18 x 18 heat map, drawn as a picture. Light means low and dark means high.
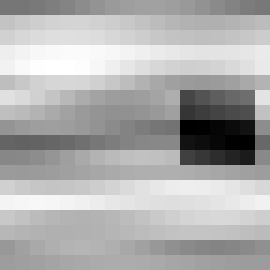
Values change most from cell to cell in the middle right. Overall the values sit about 30% of the way up the scale. In the middle right lies a patch that is higher than the rest. The grain runs across in streaks. The middle right is the ninth with the highest average. Most values sit low, with a long tail of high ones.
